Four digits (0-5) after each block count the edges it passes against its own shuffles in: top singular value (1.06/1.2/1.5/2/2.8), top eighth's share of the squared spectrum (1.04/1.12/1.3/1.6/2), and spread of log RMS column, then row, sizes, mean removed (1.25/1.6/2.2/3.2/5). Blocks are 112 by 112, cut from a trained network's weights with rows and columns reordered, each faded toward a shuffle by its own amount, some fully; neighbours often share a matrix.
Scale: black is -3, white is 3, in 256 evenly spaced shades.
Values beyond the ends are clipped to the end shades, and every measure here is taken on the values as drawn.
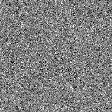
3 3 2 1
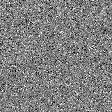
0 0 0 0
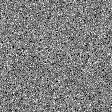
0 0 0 0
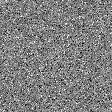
1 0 0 0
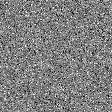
0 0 0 0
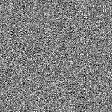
3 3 1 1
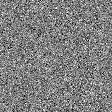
2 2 0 0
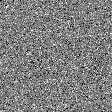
0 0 0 0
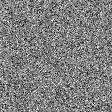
1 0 0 0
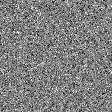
1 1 0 0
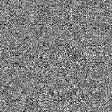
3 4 2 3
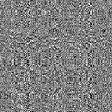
4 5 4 3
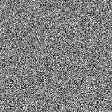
3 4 2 1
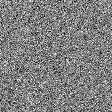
2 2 0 0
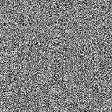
3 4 2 1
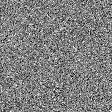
1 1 0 0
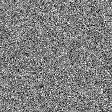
2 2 0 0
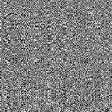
4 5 3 3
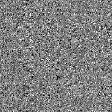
3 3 2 2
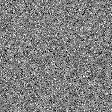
2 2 1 1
